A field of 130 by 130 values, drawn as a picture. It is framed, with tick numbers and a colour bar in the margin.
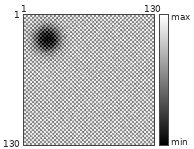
Ninth with the lowest average: top left. Odd rows or columns: none. Dips: one, in the top left. Grain: checkered. Average level on the scale: 70%.
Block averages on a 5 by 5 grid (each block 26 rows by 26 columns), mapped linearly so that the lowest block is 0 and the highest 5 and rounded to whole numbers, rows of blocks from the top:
0 2 5 5 5 | 1 3 5 5 5 | 5 5 5 5 5 | 5 5 5 5 5 | 5 5 5 5 5
